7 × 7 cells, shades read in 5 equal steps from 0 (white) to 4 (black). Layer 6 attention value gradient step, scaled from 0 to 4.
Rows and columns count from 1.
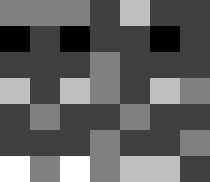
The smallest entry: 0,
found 2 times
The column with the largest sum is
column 7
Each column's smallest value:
0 2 0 2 1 1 2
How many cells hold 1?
6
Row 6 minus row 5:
0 1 0 -1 1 0 -1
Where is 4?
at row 2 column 1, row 2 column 3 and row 2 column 6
